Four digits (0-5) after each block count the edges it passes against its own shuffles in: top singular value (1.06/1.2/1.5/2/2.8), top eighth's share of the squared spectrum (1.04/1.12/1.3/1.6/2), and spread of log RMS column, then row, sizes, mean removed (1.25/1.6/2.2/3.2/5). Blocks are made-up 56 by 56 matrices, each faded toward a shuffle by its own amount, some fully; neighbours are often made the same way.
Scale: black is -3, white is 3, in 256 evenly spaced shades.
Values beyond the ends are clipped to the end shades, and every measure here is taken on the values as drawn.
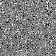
2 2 1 1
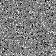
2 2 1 0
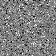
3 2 0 0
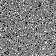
0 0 0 0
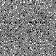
3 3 1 1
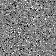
0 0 0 0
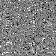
3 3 1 1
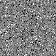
2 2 1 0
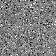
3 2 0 0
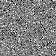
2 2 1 0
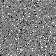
1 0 0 0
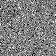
0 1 1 0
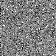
0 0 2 0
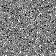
0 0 0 0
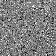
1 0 0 0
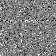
1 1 0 1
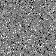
0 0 0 0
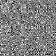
3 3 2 2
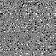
3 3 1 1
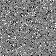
1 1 0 0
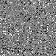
3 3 1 1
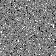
0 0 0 0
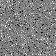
0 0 0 0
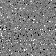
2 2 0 1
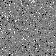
1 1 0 0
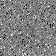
0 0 0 0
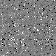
2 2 1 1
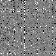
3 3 3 2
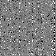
2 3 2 1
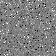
0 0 0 0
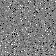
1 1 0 0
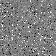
1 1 1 0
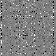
2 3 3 2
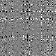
2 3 3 3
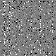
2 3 2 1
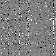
3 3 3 1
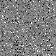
1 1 1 1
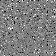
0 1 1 1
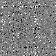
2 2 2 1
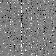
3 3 2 1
